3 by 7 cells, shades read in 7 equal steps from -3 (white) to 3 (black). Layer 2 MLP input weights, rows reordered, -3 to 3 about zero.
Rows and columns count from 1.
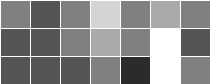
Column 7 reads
0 1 0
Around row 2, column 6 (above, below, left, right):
-1 -3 0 1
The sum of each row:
-2 -1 2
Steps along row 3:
same same down up down up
